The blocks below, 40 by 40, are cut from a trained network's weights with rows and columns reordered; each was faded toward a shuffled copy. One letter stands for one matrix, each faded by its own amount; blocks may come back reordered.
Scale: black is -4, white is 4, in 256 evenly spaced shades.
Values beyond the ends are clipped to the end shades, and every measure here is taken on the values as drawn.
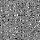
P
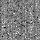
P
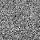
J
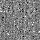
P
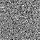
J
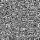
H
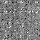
P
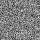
J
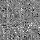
P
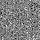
P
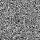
J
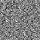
H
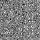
P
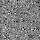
P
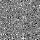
P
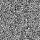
J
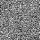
H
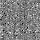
P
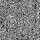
P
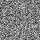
J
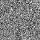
H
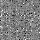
P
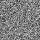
J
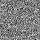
J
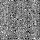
P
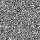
H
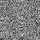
H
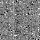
P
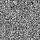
J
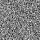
J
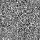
H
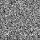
H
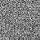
H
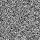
J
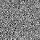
J
